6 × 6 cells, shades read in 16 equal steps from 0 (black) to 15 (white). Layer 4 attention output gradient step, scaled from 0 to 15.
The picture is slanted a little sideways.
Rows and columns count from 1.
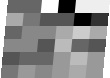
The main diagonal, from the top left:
6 7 8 11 11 9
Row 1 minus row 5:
1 0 9 -9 3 5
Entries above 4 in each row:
5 4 6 6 6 6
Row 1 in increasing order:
0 6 6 14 14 15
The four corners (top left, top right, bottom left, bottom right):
6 14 7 9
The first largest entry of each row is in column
3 1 5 4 5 5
